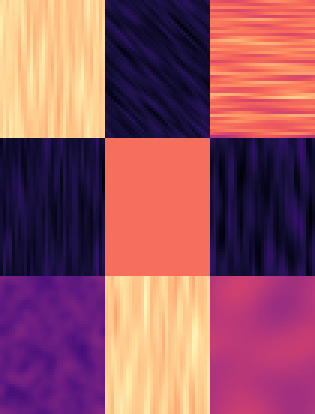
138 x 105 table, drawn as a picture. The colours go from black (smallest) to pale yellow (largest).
It is made of 3 by 3 panels. Panel 1,1: very high, streaked downward, faint in contrast. Panel 1,2: very low, slanting down to the right, faint in contrast. Panel 1,3: high, streaked across. Panel 2,1: very low, streaked downward, faint in contrast. Panel 2,2: high, flat. Panel 2,3: very low, streaked downward, faint in contrast. Panel 3,1: low, blotchy, faint in contrast. Panel 3,2: very high, streaked downward, faint in contrast. Panel 3,3: middling, smooth, faint in contrast.
